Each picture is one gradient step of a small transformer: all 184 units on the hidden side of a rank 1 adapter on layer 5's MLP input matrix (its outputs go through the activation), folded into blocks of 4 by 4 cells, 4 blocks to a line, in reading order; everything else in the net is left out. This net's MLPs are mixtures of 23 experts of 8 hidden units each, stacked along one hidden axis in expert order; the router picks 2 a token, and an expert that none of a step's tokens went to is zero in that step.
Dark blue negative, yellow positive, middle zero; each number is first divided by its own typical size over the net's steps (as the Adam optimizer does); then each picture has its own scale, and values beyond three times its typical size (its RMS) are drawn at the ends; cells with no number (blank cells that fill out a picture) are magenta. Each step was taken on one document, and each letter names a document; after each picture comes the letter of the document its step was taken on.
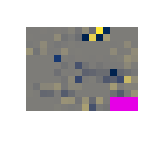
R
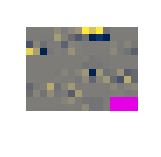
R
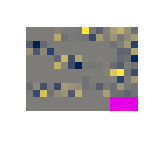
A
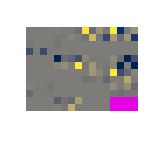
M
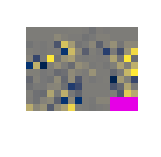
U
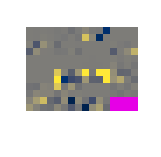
R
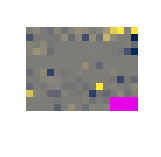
A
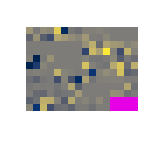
U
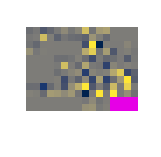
R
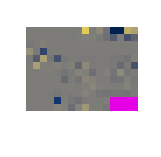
M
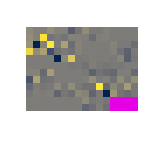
A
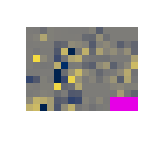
U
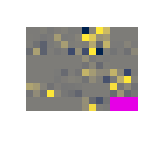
R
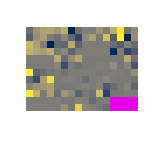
A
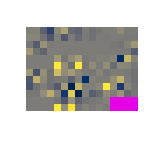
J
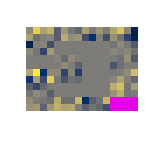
A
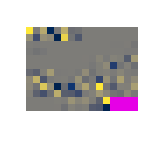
J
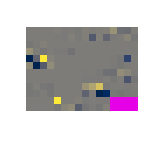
M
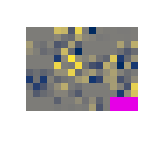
J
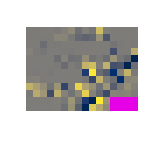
R
